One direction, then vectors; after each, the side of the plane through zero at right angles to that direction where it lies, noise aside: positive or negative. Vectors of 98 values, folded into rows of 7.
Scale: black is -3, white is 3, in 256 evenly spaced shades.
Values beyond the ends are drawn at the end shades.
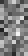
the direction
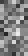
positive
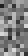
negative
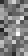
positive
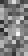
positive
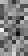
negative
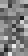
negative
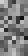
negative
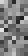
negative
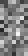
positive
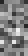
positive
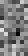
negative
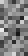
negative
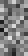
positive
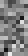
negative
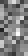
positive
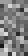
negative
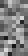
positive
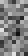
negative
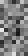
negative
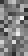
positive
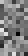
negative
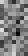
negative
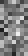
positive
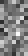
positive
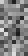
negative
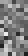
negative
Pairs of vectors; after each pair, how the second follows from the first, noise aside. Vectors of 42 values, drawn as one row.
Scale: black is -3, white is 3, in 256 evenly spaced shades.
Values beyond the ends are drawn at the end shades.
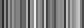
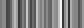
shuffled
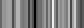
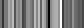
shuffled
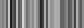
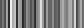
negated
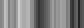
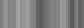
shrunk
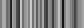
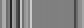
partly zeroed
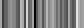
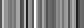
negated
